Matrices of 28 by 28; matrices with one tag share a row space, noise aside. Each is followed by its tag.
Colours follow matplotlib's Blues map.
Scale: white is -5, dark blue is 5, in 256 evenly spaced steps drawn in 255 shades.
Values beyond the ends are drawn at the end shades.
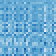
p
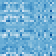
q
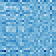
q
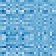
q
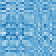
q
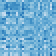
q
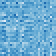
q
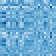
q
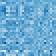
q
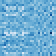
q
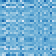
q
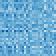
p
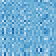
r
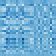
q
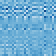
p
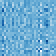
r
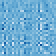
r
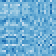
q
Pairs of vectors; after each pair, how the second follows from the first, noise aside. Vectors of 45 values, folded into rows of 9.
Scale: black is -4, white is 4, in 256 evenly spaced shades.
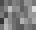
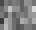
copied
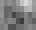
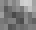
copied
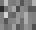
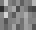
copied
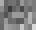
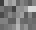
shuffled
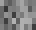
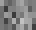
copied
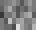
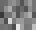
copied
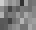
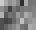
copied
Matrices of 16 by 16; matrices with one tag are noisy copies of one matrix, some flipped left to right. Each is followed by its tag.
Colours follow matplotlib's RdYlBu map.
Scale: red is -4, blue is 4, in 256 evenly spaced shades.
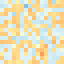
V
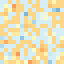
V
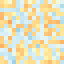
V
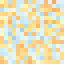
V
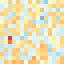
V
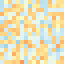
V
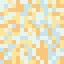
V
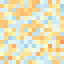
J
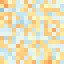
V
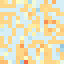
V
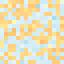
J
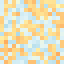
J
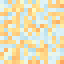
V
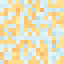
V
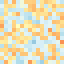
J
